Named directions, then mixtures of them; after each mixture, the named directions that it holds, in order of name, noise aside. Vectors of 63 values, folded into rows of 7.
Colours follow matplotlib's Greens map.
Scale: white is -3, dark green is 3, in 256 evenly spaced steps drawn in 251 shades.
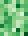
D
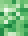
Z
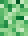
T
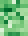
T, Z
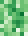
D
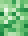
Z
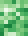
Z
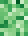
D, T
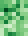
Z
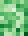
D, Z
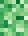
T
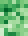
Z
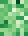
D, T
